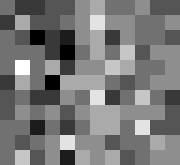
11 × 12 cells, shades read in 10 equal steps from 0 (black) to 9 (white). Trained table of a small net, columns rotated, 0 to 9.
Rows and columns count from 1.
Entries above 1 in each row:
12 12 10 11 12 11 12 12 11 12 11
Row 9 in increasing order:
1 2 3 3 4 4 4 4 4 6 6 8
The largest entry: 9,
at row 5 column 2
